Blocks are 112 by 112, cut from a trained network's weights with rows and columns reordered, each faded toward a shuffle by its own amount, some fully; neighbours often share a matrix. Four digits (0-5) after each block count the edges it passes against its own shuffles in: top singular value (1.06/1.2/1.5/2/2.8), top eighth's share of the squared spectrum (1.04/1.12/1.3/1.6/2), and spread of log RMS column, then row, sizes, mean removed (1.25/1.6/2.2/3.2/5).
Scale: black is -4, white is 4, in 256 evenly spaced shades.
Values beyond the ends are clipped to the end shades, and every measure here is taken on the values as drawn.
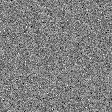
0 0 0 0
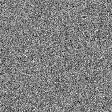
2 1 0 0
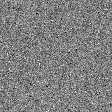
0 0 0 0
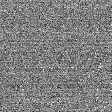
3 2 1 1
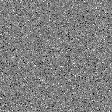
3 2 0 1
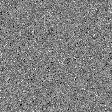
2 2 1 1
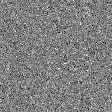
2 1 0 0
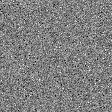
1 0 0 0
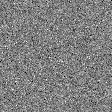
0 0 0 0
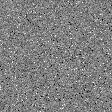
0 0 0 0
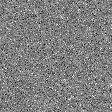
1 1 0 0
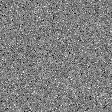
1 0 0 0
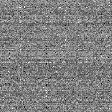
4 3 2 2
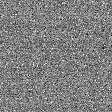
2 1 0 0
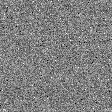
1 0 0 0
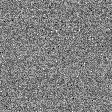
1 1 0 0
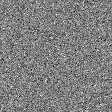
1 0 0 0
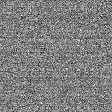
3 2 1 0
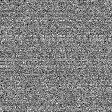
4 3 1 1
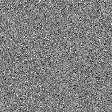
2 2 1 1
